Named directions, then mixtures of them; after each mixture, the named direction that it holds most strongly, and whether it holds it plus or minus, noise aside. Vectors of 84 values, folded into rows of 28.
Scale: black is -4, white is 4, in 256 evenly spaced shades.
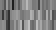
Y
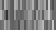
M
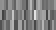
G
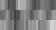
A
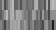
M, minus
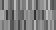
M, plus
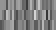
G, plus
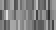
M, minus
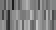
Y, plus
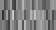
G, plus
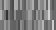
M, plus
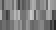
A, minus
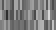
M, plus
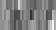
A, plus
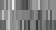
Y, minus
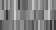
A, minus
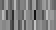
G, minus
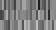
M, minus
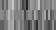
Y, minus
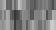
A, plus
